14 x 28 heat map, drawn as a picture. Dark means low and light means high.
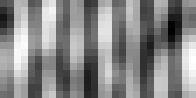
Upright stripes repeat 7 times across the table. No overall slope runs across the table. The top right is the ninth with the lowest average.
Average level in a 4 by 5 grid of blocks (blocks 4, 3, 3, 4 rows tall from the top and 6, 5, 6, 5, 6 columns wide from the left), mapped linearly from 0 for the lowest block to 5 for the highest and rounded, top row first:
25321
55411
52205
22125
